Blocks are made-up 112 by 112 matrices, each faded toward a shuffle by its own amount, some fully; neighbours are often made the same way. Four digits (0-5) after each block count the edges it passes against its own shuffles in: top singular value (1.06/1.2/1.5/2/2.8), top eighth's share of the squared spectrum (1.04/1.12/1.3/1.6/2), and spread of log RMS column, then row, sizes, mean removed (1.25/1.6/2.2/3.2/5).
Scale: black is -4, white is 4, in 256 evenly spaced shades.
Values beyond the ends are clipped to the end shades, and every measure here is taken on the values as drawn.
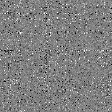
2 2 2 2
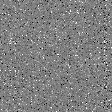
1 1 1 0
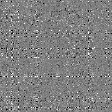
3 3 3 3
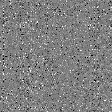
3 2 2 0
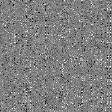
3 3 3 1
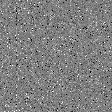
2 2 1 0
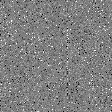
2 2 1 0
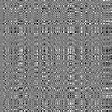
5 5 4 4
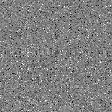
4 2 1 1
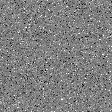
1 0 0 0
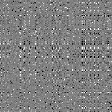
5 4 3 3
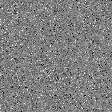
3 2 0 1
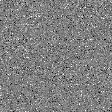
1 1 1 2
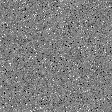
0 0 0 0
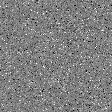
0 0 0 0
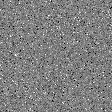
0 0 0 0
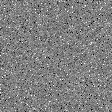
0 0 0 0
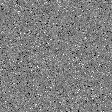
0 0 0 0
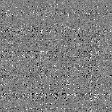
2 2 3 3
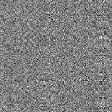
4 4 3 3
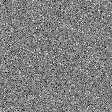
1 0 0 0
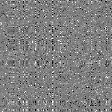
5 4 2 2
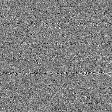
1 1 0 3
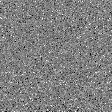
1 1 0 2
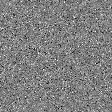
0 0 0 1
